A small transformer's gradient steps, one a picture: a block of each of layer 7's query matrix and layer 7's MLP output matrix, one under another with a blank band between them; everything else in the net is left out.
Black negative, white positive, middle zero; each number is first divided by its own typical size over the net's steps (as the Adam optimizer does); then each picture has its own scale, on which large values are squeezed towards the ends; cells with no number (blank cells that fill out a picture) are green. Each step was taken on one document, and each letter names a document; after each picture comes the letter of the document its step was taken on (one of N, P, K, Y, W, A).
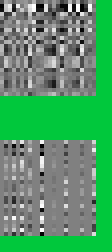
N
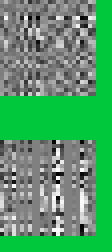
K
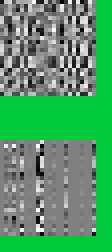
N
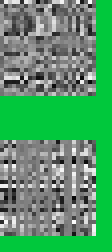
K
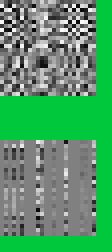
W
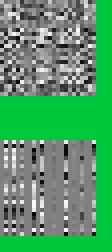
W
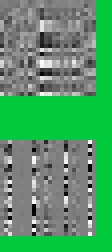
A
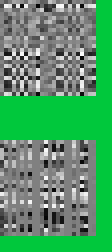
K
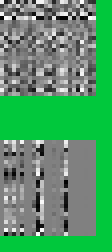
W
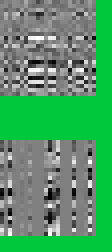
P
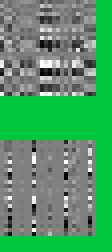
A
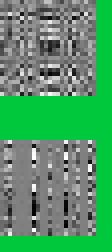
A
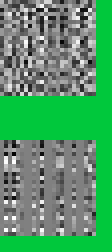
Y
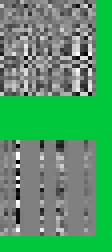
Y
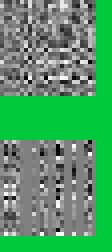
Y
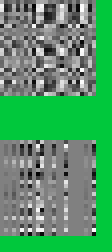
N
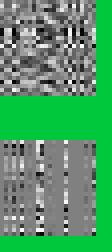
N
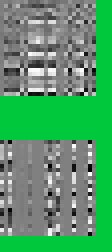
P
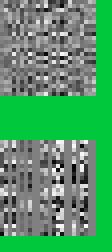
K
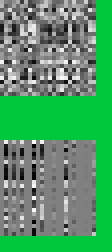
W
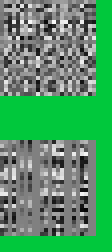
K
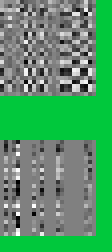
Y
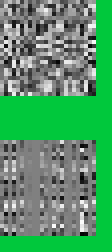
K
